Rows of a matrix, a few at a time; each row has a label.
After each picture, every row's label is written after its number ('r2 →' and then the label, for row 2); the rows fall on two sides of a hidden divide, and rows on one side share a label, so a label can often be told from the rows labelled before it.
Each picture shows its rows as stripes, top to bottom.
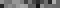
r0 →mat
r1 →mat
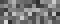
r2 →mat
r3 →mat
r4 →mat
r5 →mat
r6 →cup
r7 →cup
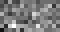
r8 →mat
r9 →cup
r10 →mat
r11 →cup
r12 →mat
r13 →mat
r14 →mat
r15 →mat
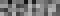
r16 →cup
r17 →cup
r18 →mat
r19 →cup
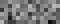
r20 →mat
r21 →mat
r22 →mat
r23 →cup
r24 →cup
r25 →cup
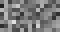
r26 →cup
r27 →mat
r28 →cup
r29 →mat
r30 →cup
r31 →mat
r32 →mat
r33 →cup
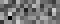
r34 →cup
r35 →cup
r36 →mat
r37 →mat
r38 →cup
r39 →mat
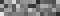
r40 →mat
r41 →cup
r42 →mat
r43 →cup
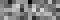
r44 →cup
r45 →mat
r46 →mat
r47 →cup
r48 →mat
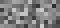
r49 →mat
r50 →cup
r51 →mat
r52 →cup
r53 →mat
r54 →cup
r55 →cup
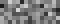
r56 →mat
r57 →mat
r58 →cup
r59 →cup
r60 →cup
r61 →cup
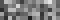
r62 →mat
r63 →mat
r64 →mat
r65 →cup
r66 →mat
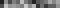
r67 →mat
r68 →mat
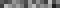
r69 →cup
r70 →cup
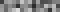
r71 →mat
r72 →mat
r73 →mat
